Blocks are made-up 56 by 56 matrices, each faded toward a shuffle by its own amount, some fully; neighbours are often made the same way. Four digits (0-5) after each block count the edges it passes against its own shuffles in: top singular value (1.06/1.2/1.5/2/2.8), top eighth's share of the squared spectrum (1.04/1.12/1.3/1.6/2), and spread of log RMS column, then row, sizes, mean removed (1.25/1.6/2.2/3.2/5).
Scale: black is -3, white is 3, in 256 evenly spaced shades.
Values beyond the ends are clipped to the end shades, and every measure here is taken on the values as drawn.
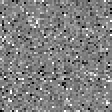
3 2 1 1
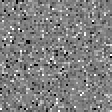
2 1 0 0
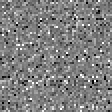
3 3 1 1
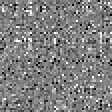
3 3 1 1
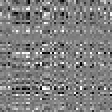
5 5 4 4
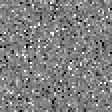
0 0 0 0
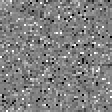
2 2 0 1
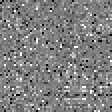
3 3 1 1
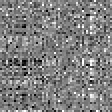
4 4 2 2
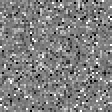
1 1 0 0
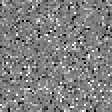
0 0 0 0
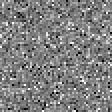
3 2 0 0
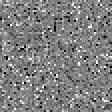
2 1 0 0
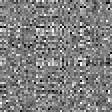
4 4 2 2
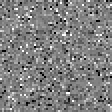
3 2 1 0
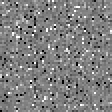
2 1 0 0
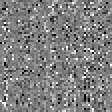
3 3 2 1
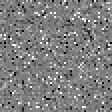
0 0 0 0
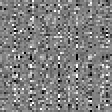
4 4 3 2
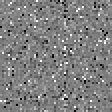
1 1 1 0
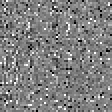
3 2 2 0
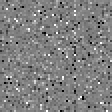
1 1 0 0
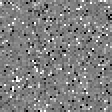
1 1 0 0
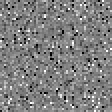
2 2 1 0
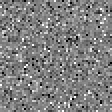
0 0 0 0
